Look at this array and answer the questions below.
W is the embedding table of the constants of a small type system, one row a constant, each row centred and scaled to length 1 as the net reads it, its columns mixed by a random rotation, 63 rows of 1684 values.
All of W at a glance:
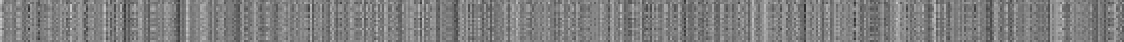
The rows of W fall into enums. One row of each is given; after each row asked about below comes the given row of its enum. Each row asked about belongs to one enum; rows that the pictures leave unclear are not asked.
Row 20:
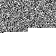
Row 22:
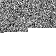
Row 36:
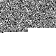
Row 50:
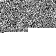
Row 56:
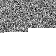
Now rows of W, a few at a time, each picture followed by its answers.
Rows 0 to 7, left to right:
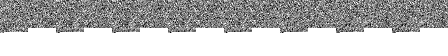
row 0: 56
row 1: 50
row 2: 50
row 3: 36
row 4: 36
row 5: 20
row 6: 22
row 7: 22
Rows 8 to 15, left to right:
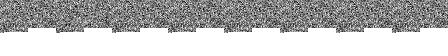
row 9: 22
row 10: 56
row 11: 56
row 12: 56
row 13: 56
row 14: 56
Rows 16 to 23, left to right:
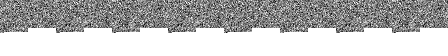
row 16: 56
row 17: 22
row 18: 50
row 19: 22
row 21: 56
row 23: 50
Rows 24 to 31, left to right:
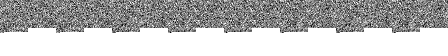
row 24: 56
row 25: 56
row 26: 22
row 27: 36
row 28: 36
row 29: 50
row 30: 22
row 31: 50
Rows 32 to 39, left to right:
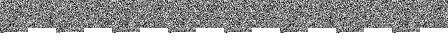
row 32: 22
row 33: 56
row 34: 50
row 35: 36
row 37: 22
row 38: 20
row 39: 50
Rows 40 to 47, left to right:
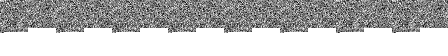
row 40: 50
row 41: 56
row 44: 56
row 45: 56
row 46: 50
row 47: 50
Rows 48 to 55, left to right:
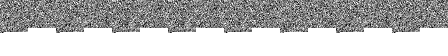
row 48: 20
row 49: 22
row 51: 50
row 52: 36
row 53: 56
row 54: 22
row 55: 20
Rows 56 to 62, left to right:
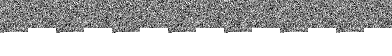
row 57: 22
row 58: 20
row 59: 22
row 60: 50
